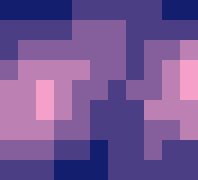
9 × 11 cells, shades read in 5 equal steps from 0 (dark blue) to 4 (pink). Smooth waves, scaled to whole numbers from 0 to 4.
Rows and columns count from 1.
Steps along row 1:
same same same up same same same same down same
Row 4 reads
2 3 3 3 3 2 2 1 2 3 4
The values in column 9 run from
1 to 3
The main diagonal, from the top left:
0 1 2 3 2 1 1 1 1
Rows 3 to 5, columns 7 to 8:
2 1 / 2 1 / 1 2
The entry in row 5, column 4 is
3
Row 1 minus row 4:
-2 -3 -3 -3 -2 -1 -1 0 -1 -3 -4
